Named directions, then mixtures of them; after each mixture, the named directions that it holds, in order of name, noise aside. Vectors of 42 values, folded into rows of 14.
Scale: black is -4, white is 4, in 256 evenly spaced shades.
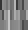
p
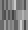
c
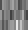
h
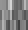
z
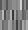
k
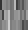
p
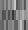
c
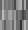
c, k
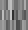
k, z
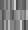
c, p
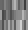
c, h, z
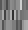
k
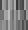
p, z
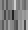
c, k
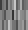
c, k, p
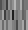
c, k
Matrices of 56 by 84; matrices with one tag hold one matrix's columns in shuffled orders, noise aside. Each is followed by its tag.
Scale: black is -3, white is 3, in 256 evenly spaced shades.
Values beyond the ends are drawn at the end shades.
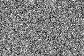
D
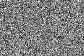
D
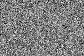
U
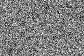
D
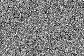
D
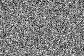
U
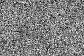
U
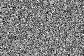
D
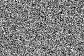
D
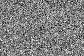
U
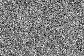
U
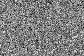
U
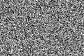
D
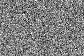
D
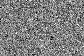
D
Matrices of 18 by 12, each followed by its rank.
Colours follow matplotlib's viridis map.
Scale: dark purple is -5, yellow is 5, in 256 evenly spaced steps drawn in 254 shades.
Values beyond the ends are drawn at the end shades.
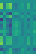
two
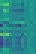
two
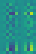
two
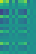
one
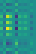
one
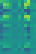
two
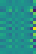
one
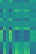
one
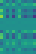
one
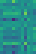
two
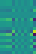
one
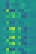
two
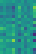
two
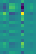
one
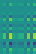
one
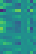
two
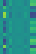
one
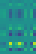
one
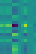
one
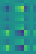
one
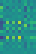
two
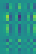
one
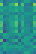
two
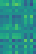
two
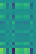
one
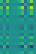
one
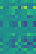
two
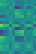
two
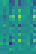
two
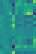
two
